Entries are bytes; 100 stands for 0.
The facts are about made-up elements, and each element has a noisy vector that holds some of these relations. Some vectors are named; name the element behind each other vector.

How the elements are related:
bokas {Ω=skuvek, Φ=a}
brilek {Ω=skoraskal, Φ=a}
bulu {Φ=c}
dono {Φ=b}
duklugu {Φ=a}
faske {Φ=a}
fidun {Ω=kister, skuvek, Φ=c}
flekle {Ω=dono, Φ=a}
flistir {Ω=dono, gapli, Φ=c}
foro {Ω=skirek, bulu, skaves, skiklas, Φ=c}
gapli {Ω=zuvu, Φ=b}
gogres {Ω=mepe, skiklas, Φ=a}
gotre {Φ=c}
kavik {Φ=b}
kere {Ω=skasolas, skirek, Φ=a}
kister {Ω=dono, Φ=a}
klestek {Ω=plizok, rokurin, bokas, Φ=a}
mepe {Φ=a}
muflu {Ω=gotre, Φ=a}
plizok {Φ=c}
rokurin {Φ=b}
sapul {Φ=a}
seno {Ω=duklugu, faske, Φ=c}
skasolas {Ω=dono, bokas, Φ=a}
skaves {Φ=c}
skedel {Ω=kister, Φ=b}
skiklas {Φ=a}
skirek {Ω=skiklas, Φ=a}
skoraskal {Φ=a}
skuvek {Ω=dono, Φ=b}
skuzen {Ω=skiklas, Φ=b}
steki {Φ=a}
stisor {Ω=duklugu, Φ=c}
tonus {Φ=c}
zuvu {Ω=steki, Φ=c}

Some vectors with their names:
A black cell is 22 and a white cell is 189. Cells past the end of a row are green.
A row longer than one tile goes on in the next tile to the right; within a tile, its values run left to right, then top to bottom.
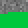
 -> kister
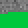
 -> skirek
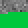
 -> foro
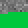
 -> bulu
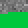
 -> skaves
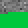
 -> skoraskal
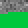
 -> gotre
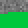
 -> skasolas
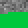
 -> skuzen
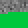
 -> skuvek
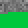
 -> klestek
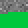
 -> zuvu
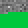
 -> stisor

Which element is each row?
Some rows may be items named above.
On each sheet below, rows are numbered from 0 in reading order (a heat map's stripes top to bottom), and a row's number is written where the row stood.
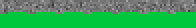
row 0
muflu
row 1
gapli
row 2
skuvek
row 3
tonus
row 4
flistir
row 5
rokurin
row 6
foro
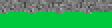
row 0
skedel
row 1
skuvek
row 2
skuzen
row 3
fidun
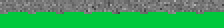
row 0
tonus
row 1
tonus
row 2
sapul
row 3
dono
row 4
steki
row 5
brilek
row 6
plizok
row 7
gogres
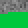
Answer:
kavik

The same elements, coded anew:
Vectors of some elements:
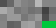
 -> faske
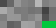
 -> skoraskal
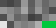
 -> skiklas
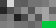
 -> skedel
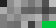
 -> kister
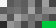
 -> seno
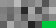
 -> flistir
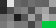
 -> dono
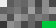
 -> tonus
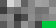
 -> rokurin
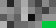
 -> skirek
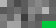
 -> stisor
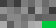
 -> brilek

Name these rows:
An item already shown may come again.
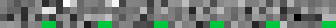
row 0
zuvu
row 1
skuvek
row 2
foro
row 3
flistir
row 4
flistir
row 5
skuzen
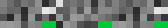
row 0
zuvu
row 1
fidun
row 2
zuvu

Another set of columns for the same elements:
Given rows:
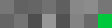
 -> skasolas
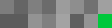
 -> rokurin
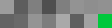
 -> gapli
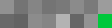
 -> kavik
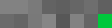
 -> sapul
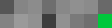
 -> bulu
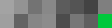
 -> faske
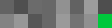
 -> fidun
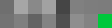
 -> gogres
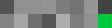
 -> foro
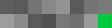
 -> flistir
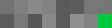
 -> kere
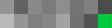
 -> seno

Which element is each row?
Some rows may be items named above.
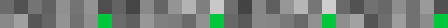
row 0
fidun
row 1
dono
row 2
dono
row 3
fidun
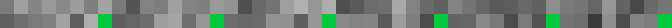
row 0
skuzen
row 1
skedel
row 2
skuvek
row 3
zuvu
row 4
steki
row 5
klestek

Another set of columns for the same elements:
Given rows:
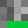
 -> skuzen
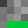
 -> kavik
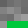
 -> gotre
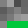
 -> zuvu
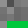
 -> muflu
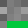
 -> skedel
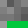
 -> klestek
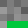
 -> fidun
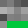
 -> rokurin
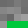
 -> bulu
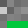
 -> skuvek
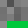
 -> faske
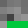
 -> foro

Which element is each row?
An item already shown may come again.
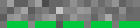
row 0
gapli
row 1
zuvu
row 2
dono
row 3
flistir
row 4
steki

